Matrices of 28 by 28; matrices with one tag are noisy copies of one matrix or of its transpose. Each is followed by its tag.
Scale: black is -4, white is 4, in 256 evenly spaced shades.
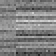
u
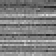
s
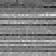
s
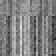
u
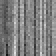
s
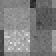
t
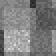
t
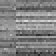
u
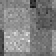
t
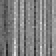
s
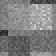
t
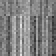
u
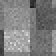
t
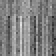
u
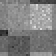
t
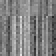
u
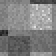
t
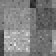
t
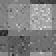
t
